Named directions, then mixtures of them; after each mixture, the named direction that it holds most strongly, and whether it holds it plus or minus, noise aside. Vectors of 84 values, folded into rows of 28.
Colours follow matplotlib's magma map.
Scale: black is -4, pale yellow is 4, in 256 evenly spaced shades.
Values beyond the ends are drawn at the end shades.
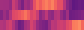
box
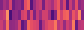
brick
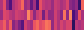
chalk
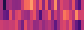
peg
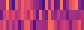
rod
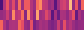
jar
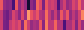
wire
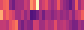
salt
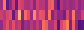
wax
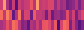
wax, plus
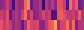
brick, plus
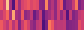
rod, plus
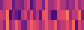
brick, plus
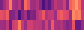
box, minus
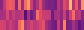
jar, plus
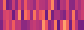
wax, plus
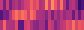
box, plus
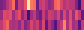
wire, minus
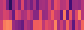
chalk, plus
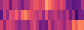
box, plus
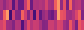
brick, plus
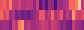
box, minus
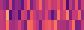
brick, plus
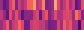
rod, minus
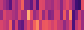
chalk, plus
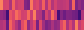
brick, minus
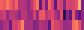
chalk, minus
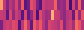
jar, minus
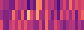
wire, plus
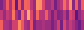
jar, plus
